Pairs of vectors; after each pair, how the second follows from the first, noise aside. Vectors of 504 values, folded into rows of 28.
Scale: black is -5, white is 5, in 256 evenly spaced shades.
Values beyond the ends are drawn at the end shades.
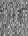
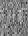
negated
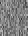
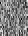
scaled up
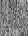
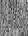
copied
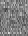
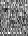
scaled up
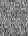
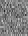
wrapped around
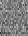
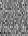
copied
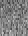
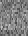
wrapped around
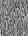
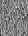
negated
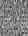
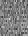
copied
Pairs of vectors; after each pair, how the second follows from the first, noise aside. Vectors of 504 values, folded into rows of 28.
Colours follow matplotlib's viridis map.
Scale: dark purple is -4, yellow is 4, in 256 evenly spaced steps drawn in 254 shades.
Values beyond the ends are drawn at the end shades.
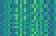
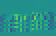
partly zeroed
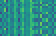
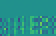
partly zeroed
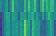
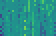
partly zeroed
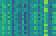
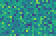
shuffled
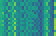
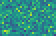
shuffled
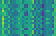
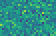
shuffled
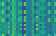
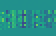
partly zeroed
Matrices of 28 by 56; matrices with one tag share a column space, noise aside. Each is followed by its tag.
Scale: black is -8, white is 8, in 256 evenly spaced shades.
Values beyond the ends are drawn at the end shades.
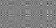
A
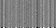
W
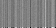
W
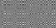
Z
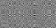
A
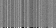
W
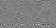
Z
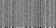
W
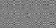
Z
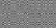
Z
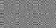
Z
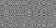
A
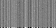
W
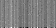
W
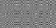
Z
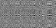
A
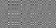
Z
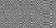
Z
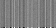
W
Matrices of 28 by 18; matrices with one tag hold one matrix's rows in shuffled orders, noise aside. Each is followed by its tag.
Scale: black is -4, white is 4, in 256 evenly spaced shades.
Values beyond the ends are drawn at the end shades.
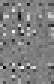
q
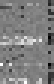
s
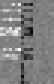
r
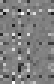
q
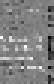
s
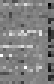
s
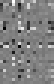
q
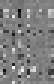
q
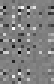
q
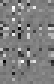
q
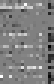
s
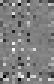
q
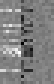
r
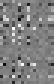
q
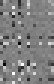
q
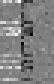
r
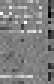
s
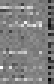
s
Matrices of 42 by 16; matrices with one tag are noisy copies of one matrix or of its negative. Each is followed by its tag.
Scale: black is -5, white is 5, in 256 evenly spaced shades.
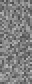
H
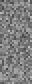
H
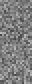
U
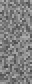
H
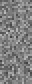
U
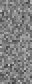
H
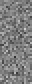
U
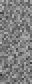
H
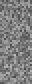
H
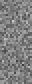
U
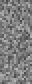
H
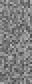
H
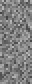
H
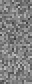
U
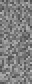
H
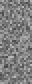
H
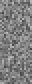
H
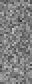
H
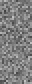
U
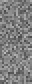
U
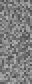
H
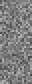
U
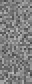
U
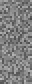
U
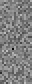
U
